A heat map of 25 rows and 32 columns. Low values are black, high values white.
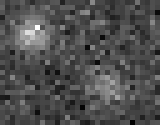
Ninth with the highest average: top left. Histogram: skewed, a long tail of high values. Bumps: two. Average level on the scale: 30%.
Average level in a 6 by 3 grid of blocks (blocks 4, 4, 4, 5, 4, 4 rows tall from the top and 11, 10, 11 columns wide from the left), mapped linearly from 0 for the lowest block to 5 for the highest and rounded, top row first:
2 1 0
5 1 1
3 1 1
0 1 2
1 1 2
0 0 0
